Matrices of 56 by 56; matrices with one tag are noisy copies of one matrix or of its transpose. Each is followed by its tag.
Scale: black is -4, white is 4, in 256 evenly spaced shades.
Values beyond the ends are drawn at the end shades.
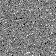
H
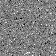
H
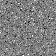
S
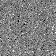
H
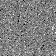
H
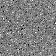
S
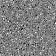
S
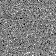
H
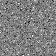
S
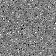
S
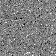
H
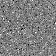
S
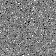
S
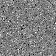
S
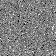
H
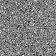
S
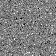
H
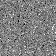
H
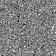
H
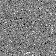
H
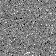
H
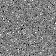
S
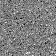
H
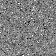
S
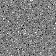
S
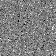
H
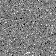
H
